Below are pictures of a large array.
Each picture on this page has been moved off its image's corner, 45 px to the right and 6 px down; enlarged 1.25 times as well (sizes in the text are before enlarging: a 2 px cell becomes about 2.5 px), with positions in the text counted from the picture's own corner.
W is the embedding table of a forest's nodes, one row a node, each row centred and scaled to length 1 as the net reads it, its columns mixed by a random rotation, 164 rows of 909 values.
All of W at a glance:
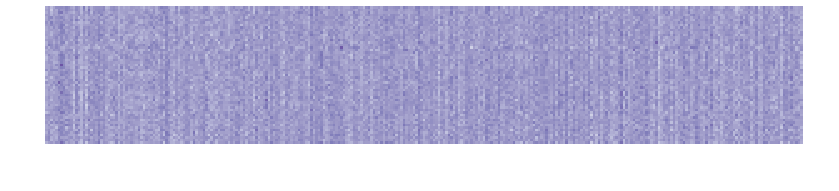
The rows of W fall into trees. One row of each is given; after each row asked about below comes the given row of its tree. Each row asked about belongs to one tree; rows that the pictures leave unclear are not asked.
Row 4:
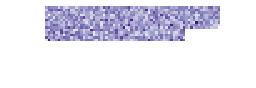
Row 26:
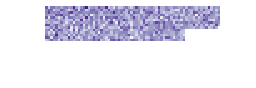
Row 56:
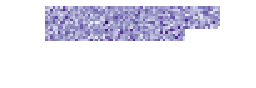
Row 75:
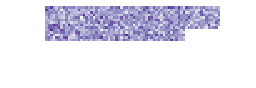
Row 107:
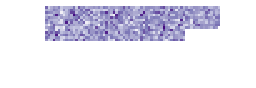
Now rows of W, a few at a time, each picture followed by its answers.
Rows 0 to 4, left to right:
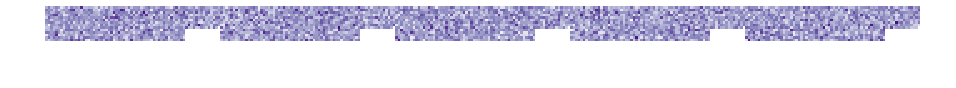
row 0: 107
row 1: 107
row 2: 4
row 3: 107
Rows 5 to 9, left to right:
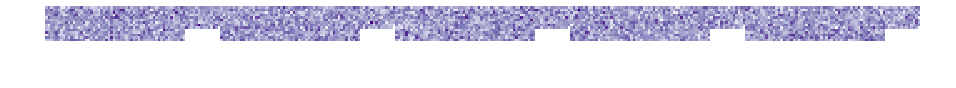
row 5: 107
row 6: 4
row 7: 107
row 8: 4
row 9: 75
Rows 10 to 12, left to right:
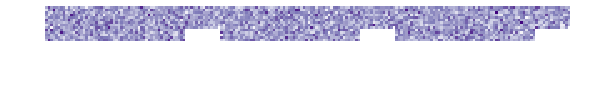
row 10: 4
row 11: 107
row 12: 56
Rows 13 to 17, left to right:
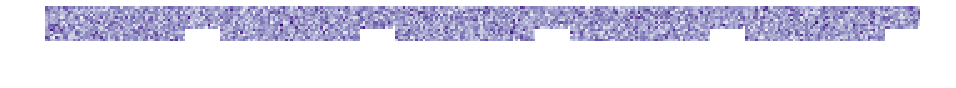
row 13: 75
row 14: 56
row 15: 26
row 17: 56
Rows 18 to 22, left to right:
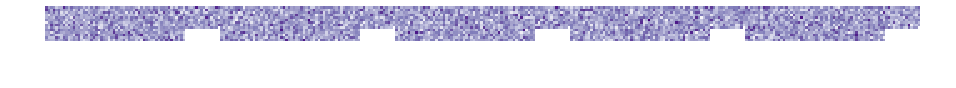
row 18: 75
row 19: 56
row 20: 56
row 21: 56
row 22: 75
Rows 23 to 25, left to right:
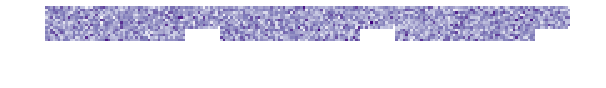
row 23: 4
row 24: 4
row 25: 107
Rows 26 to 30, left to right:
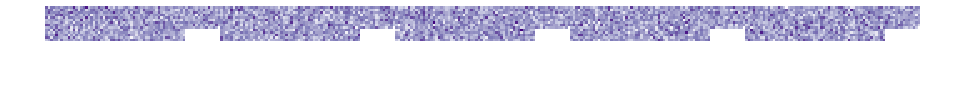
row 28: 107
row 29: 26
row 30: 4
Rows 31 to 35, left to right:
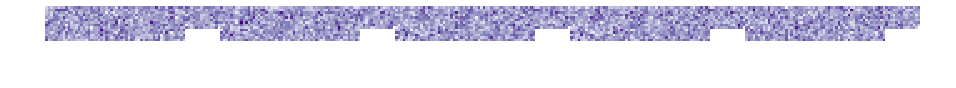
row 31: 56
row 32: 107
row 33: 107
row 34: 107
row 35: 4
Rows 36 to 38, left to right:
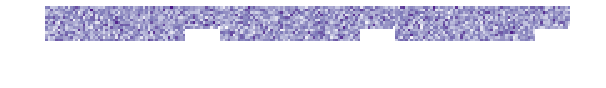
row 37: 107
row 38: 26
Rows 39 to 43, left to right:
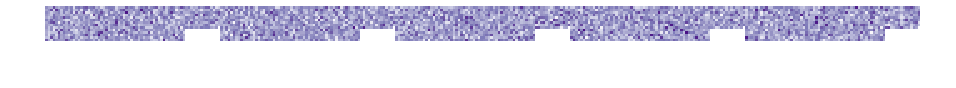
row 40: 56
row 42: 26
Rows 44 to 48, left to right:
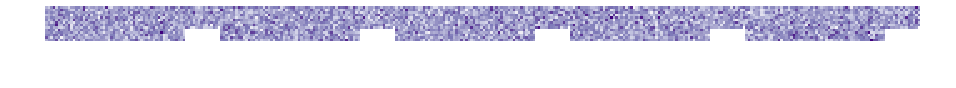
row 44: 26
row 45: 75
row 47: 26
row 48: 75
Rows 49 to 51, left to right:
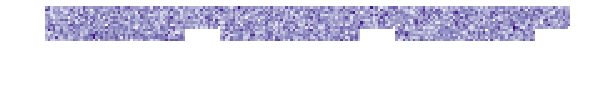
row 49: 75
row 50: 75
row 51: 107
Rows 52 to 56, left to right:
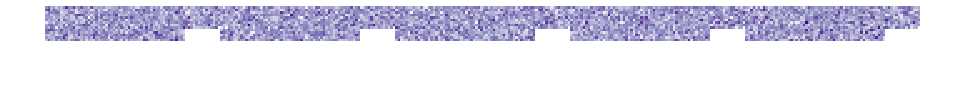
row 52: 75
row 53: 107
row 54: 4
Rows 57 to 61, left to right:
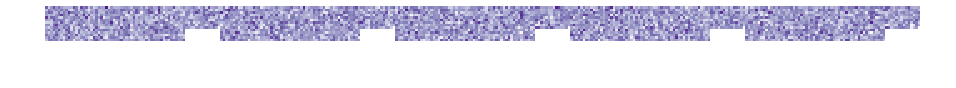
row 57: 26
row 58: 4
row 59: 56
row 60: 26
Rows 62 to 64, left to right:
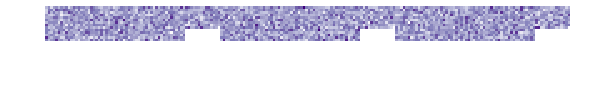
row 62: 56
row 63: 4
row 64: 56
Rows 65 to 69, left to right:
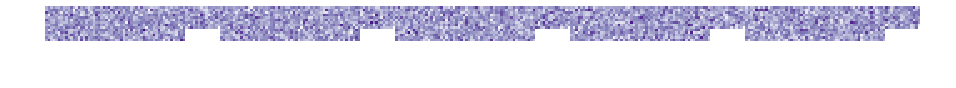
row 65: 4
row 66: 4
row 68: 56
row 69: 56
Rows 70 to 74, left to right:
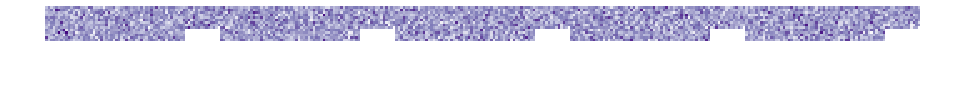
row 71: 4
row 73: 4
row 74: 56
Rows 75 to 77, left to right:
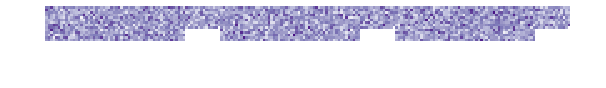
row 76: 56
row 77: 107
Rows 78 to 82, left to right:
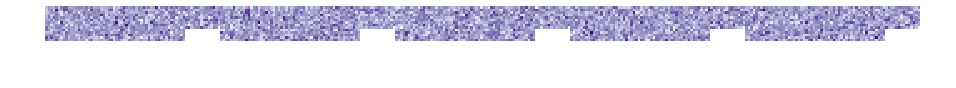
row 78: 56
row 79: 107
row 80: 107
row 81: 56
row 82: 56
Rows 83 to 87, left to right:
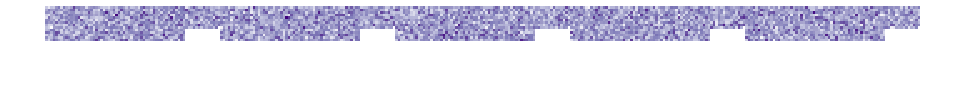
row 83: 107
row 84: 107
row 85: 75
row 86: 107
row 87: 26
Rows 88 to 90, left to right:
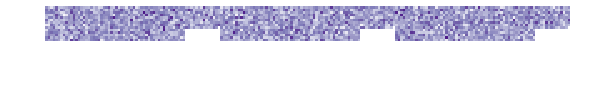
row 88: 107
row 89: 56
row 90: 4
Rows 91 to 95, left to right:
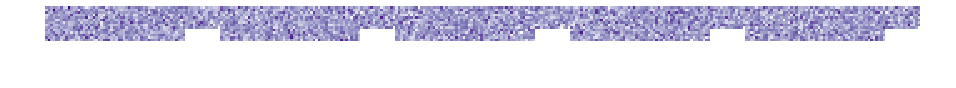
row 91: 4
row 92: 75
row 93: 56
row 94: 107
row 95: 75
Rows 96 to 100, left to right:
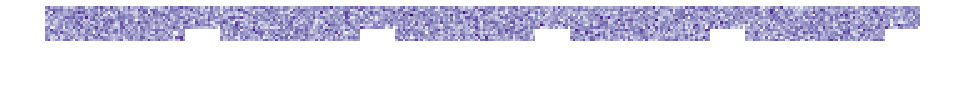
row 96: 4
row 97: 56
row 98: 26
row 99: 4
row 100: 107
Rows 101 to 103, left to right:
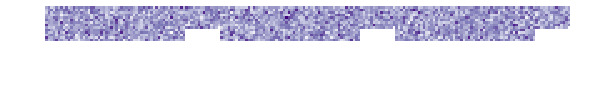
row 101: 56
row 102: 107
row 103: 56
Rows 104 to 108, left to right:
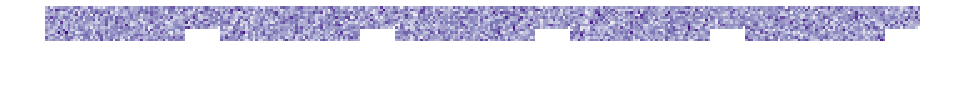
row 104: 56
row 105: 56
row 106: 107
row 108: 4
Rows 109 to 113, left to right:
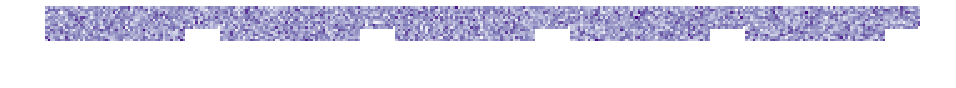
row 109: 4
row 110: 107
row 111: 26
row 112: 107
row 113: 107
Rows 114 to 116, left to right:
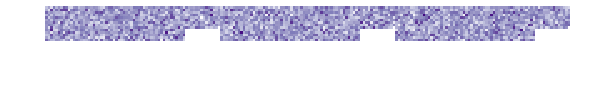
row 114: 56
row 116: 107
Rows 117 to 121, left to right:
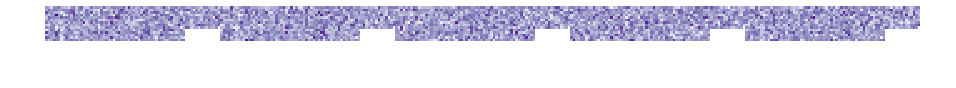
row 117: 107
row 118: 107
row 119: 56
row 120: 4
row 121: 107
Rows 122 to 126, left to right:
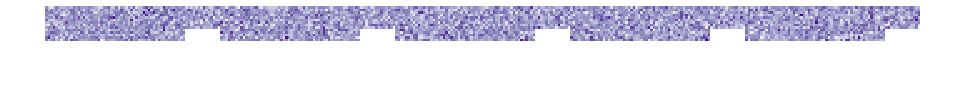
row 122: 107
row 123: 107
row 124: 75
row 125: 4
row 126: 56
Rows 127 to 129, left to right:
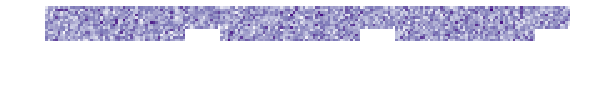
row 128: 107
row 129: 56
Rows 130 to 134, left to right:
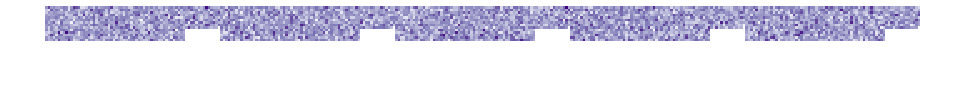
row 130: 56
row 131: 56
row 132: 75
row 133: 4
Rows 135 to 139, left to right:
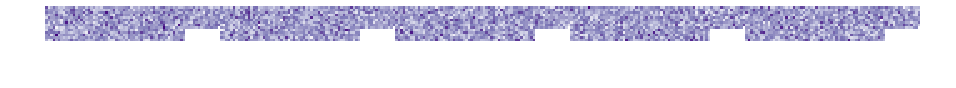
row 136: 107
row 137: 4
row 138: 75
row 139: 4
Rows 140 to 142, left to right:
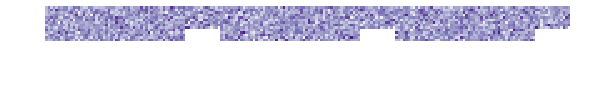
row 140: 56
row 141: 56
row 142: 107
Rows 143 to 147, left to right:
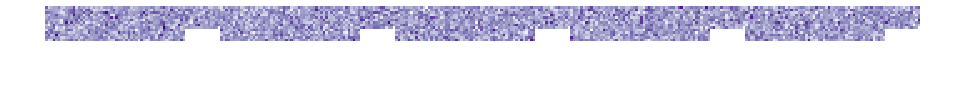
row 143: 107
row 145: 4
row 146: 56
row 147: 4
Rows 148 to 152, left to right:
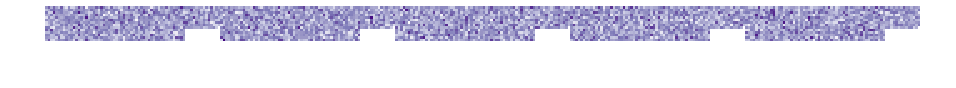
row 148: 4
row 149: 4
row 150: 56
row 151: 26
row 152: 107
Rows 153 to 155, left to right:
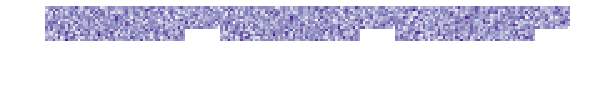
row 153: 56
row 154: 56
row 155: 56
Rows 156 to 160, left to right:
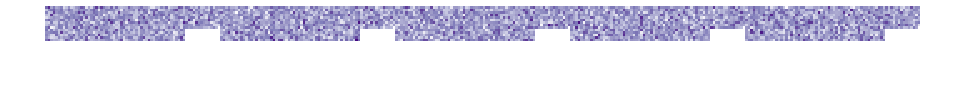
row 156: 4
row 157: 4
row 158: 107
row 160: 4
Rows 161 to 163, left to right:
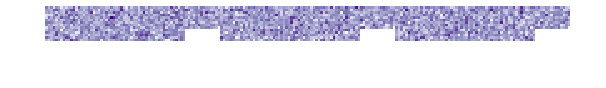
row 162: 56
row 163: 56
